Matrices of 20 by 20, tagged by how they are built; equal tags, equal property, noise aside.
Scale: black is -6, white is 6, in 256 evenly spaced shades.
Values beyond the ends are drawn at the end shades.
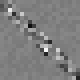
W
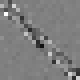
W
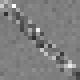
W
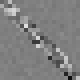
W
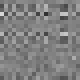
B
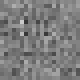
B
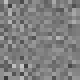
B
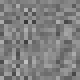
B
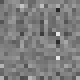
B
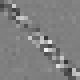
W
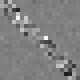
W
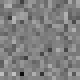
B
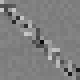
W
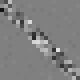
W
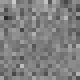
B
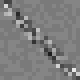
W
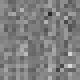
B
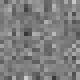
B
